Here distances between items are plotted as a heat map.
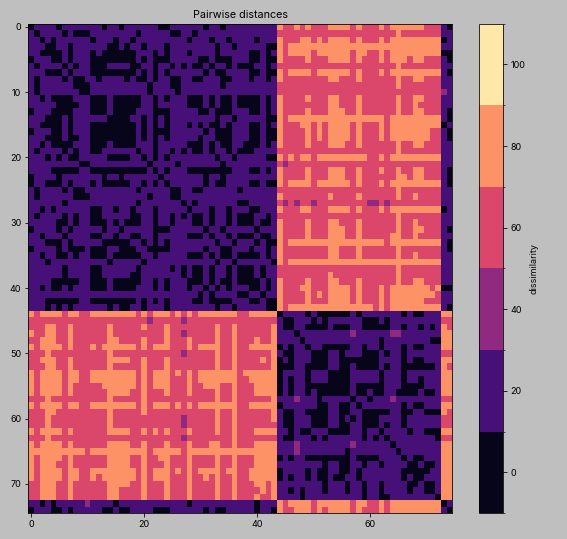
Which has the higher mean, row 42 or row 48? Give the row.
48
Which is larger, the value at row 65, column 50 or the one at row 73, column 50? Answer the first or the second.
the second
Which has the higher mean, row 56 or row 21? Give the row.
56
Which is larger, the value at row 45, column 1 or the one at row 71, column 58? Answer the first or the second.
the first
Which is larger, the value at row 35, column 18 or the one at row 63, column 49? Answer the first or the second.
the second
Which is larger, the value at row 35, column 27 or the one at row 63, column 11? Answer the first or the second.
the second
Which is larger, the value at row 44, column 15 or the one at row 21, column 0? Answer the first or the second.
the first
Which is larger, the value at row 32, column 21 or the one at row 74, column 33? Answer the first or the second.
the first
